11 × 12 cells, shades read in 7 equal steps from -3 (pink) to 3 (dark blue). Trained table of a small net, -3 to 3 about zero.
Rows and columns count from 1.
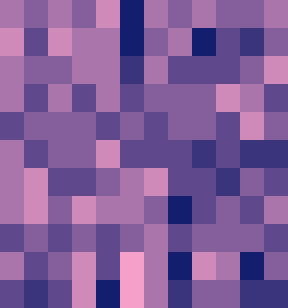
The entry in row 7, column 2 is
-2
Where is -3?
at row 10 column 6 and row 11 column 6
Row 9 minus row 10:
2 -1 1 2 0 3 0 -2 2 1 -3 1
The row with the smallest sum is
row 1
